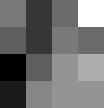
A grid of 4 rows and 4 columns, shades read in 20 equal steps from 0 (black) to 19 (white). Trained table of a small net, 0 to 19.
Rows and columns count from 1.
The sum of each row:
40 28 31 34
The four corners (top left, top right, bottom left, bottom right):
9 19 2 11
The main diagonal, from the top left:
9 4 11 11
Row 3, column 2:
7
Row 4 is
2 10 11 11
